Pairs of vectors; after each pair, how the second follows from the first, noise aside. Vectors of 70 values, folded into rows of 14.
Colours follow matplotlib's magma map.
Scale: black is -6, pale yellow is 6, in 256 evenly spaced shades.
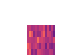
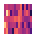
scaled up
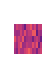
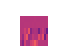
partly zeroed
